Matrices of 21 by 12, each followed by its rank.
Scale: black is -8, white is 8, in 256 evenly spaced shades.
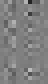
two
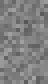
full rank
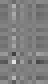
one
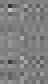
two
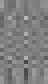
two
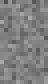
full rank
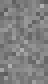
full rank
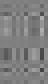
one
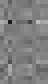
two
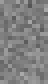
full rank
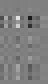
one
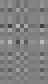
one
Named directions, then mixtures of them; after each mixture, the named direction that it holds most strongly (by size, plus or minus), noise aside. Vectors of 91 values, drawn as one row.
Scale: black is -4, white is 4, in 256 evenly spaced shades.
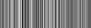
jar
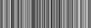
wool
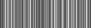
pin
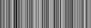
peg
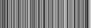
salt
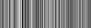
jar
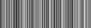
peg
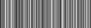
pin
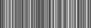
pin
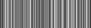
pin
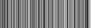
salt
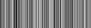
peg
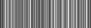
pin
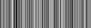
peg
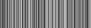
salt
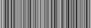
pin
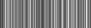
pin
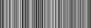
jar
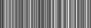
pin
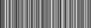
pin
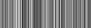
peg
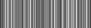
pin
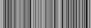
pin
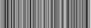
pin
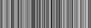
wool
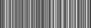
pin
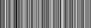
peg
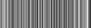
salt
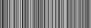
jar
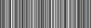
pin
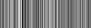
jar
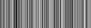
peg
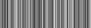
salt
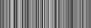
jar
